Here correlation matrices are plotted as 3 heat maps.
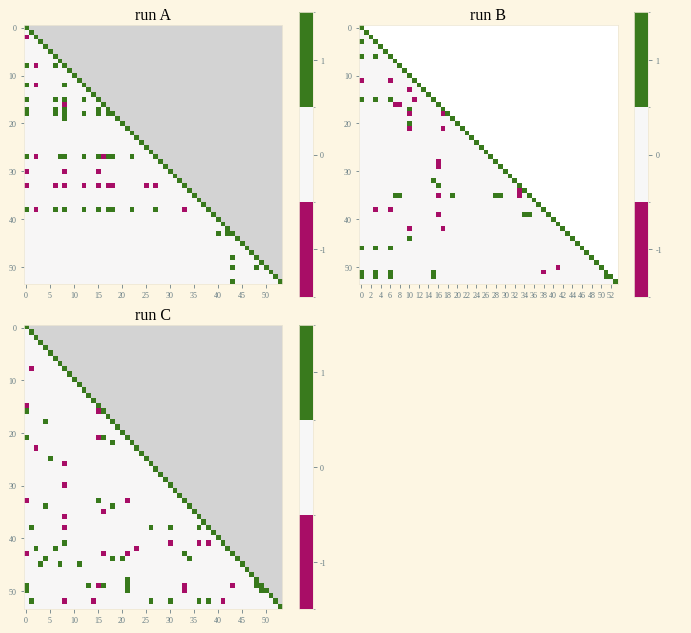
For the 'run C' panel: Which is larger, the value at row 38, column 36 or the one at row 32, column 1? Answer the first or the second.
the first
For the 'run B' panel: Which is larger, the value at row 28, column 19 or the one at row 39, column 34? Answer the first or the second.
the second
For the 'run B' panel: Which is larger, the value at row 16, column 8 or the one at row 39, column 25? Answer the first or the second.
the second
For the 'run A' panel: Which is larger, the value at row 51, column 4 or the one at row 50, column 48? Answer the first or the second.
the second
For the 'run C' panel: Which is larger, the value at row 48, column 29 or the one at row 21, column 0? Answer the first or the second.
the second
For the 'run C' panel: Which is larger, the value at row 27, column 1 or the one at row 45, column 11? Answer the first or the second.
the second
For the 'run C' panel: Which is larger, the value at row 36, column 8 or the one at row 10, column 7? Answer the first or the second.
the second
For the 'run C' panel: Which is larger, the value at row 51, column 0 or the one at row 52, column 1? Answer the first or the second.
the second
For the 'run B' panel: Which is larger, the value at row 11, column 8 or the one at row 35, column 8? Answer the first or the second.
the second
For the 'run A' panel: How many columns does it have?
54
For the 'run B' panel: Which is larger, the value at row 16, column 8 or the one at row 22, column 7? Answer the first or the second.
the second
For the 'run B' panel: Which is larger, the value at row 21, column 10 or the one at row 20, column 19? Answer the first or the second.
the second
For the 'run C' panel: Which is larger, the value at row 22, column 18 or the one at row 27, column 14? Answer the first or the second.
the first
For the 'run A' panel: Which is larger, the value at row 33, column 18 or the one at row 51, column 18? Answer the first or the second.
the second
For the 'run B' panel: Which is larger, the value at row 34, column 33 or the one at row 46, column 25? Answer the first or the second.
the second
